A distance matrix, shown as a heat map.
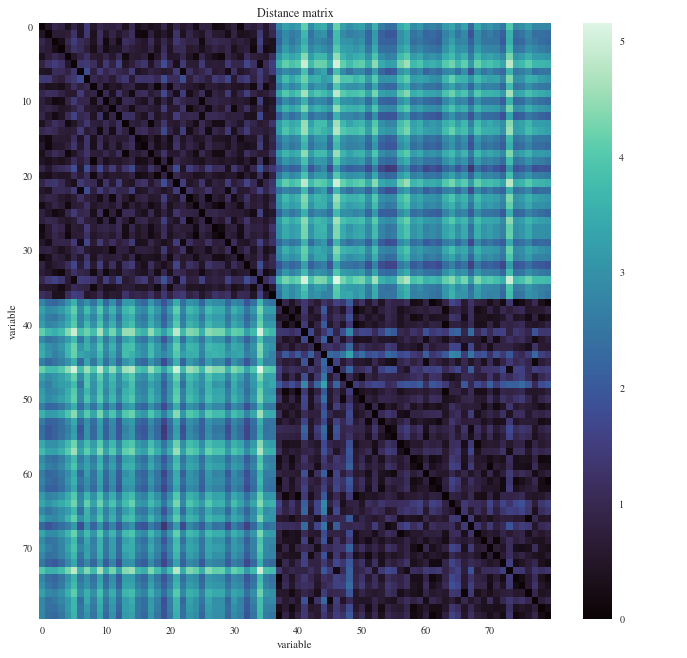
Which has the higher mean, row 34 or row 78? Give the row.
34
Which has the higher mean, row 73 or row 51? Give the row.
73
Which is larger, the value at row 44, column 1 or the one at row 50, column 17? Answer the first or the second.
the second
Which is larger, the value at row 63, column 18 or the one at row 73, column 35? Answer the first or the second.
the second
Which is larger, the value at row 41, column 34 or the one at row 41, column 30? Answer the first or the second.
the first
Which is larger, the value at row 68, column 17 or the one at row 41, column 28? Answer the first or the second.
the second
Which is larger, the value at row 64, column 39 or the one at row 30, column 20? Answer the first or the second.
the first
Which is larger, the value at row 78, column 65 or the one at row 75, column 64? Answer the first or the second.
the second
